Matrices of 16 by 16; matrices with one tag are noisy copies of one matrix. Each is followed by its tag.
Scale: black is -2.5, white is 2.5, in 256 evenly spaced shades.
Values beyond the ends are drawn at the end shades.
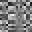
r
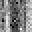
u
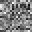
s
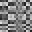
r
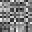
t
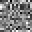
s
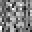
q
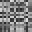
t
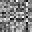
t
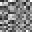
r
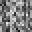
q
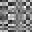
r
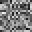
s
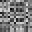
t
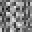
q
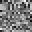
s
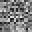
t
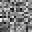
t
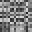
t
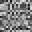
s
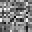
t
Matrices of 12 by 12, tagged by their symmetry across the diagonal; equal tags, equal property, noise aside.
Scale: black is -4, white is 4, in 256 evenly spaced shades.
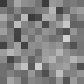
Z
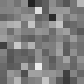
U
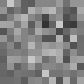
U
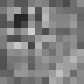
Z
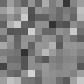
Z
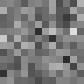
U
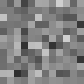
U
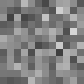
U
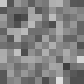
Z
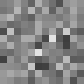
Z
